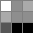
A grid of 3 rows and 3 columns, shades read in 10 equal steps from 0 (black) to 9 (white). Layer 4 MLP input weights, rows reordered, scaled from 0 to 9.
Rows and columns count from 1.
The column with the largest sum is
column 1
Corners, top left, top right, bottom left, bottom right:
9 6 3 0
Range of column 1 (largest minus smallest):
6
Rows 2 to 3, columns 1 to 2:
6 5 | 3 0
